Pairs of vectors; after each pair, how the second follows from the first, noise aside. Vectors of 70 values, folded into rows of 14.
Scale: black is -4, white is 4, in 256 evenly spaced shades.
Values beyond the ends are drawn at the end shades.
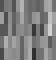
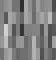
reversed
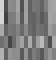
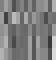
reversed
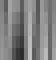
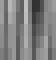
reversed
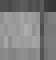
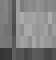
reversed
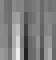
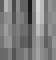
reversed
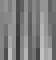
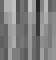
reversed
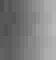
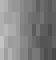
reversed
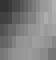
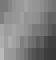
reversed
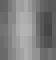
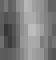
reversed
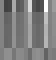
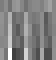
reversed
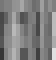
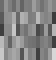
sign-scrambled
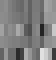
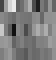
reversed
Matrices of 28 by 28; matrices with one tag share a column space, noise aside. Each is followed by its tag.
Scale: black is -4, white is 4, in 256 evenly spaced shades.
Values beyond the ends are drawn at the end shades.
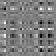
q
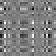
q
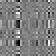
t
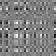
q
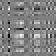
q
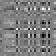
q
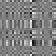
t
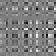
q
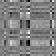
t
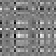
q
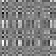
t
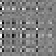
q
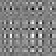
q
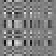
t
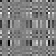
t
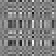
t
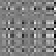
q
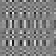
t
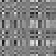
t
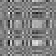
t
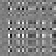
q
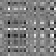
q
